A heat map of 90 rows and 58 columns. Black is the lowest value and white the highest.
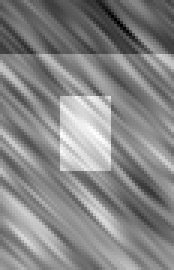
Ninth with the highest average: centre. Odd patch: higher, in the centre. Average level on the scale: 50%. Seam: horizontal, 20% of the way down, the bottom part higher.
